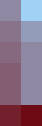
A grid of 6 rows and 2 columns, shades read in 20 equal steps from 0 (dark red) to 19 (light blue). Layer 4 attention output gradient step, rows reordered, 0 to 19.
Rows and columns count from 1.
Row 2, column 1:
10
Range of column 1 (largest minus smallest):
10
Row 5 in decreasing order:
12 8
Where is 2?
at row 6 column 1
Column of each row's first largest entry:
2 2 2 2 2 1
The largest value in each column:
12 19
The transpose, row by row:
12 10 9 8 8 2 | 19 14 12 12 12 0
